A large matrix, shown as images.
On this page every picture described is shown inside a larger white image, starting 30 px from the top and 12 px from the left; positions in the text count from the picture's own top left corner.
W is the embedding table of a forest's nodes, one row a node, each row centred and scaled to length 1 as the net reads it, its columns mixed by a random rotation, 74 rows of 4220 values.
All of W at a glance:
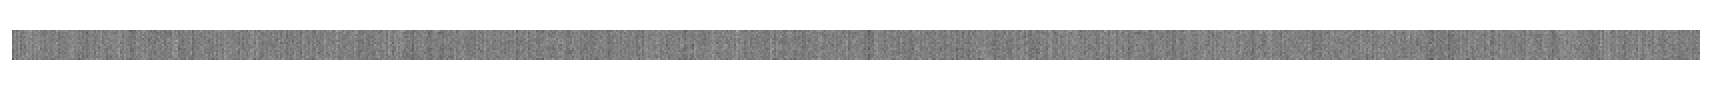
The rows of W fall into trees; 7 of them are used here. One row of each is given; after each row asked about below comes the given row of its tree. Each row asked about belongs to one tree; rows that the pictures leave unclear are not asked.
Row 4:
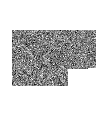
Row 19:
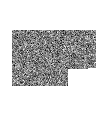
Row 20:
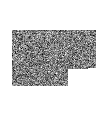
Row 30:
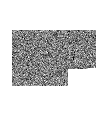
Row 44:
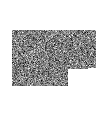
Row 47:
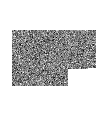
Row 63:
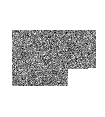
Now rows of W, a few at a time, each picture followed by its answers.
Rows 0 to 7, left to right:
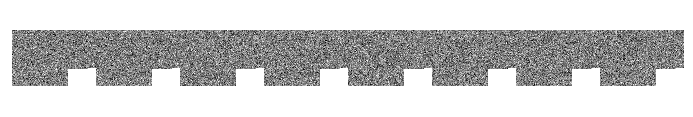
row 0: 30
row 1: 30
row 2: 19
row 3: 30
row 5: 20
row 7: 47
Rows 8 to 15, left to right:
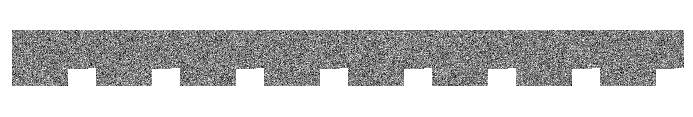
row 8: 4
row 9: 47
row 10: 47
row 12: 20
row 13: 63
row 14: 19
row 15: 30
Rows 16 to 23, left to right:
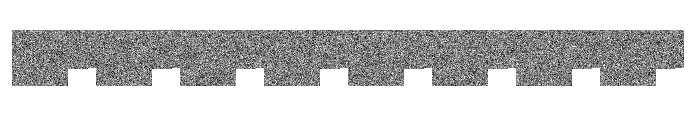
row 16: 4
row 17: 20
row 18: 63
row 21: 63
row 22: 19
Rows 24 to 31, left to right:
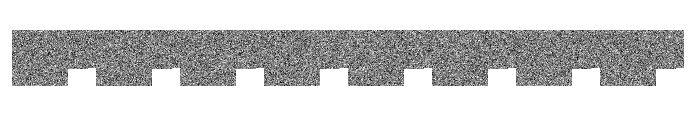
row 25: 19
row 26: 30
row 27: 47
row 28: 63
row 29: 63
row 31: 4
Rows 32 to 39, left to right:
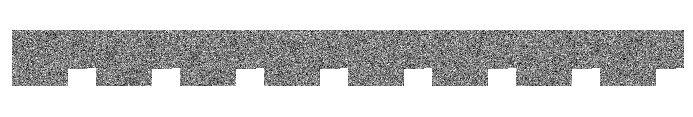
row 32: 30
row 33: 63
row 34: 63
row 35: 20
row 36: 19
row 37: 19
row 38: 63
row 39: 47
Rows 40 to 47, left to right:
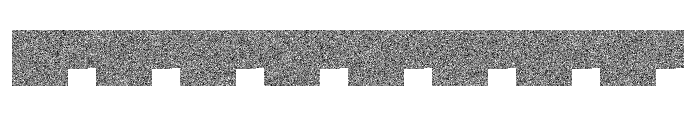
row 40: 19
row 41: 47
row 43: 63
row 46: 47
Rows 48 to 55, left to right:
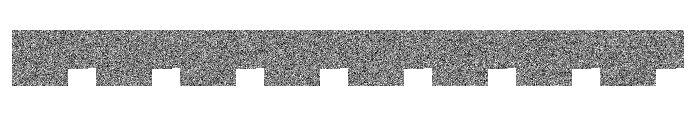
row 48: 19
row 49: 44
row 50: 63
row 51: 4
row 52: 47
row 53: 30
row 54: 30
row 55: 63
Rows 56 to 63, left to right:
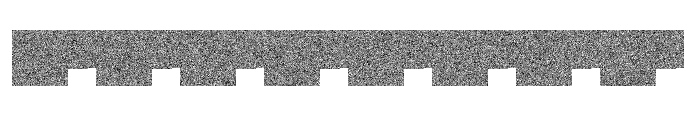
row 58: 4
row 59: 63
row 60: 30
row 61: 19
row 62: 47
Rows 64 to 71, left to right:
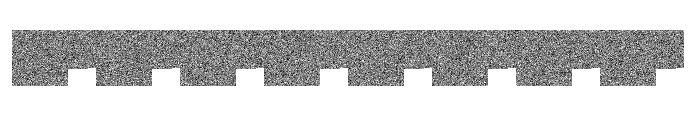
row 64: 30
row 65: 44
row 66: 19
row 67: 47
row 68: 30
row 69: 47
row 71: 30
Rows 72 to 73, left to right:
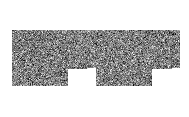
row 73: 19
